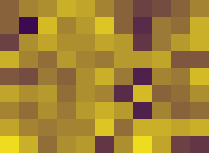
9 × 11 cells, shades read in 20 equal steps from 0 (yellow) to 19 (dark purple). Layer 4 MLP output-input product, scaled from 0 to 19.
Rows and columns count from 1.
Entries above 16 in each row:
0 1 0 0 1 0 1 0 0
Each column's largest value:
14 19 10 11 8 15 16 17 13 14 15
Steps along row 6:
up down up down up up down up down down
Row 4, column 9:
5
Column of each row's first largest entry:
8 2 8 10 8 7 8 7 6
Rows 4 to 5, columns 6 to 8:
9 6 6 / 4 9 17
